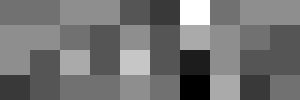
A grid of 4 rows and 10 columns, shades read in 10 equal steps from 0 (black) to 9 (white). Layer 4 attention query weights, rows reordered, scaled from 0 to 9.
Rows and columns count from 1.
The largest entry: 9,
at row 1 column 7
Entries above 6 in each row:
1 0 1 0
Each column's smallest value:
2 3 4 3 3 2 0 4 2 3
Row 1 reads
4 4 5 5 3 2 9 4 5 5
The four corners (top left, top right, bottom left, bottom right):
4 5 2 4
